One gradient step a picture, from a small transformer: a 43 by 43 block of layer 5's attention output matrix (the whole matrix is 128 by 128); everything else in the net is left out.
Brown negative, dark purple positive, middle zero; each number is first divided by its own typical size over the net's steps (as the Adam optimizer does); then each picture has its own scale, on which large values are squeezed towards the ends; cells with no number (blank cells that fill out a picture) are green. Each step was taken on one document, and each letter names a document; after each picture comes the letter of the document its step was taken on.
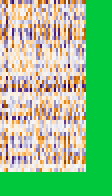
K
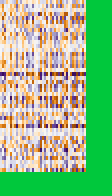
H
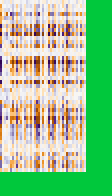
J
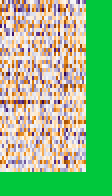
K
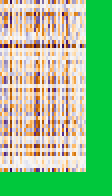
J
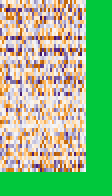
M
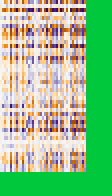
H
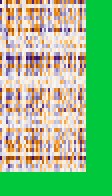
M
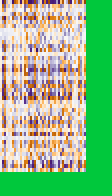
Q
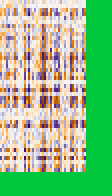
H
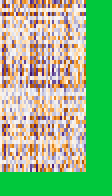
Q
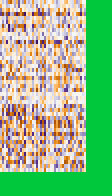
M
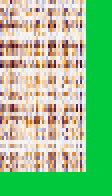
J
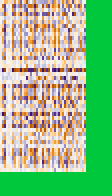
Q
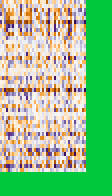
M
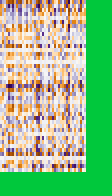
M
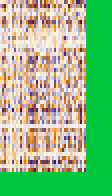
Q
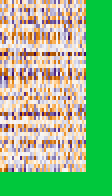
Q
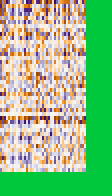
K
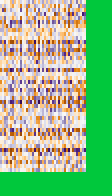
Q
